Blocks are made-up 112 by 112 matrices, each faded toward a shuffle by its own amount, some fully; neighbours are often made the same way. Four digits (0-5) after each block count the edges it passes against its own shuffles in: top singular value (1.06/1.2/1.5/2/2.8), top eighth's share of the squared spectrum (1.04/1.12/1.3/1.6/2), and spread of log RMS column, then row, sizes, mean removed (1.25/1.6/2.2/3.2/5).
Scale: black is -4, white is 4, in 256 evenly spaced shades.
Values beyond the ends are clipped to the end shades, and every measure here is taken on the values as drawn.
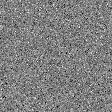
0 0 0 0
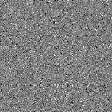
4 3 2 2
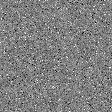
1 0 0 0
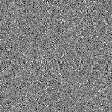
4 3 1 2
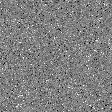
0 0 0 0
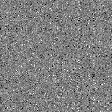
4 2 1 1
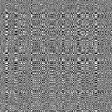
5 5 4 4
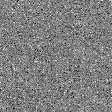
3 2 0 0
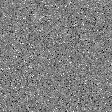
2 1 0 0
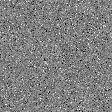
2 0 0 0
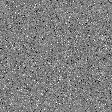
0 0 0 0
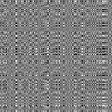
5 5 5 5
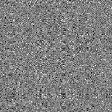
4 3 2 2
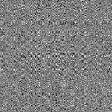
5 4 3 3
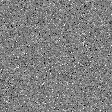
2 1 0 0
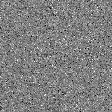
2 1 0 0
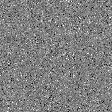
3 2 0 1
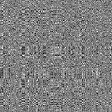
5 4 3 3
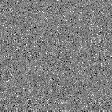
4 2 1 1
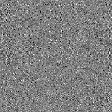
4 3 2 1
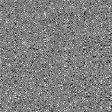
3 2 2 1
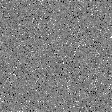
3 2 1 1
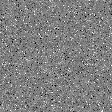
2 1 0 0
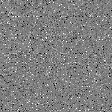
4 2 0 1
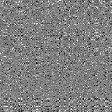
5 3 2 3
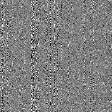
2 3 4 0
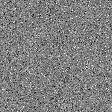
0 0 0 0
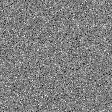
0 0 0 0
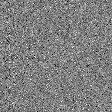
0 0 1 0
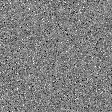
0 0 0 0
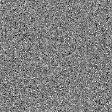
1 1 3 0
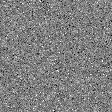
0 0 0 0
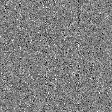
1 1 2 0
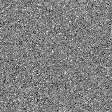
0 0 1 0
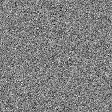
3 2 0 0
